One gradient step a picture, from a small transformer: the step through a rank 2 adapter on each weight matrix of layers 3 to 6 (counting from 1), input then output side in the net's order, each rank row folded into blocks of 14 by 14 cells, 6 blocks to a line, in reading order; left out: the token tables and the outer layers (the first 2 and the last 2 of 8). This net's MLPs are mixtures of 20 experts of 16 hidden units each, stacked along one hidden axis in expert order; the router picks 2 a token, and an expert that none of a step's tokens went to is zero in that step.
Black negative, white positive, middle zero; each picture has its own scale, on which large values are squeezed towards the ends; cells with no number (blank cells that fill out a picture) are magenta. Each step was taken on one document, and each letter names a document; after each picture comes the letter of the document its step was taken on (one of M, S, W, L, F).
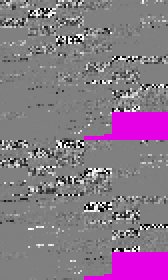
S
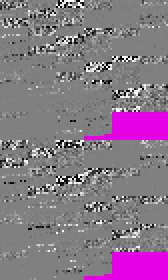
S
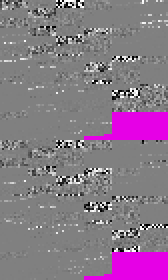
S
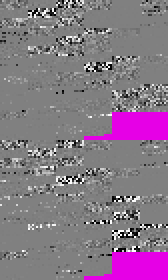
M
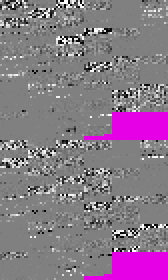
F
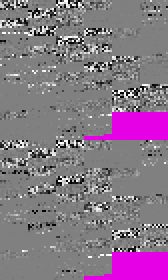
M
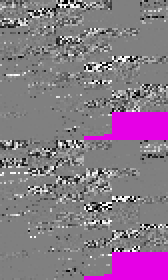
F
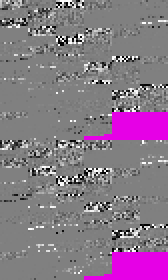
S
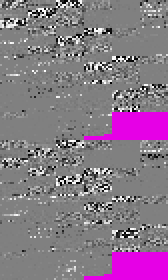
F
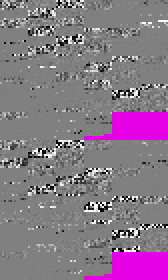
S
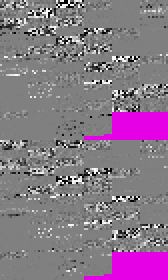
F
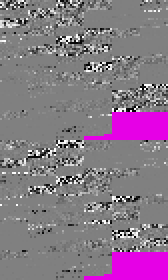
M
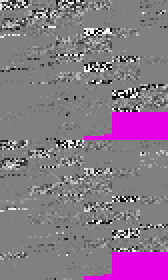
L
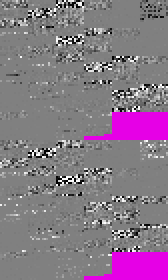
F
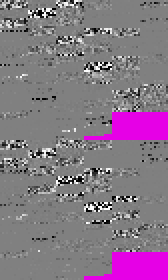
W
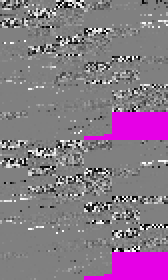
S
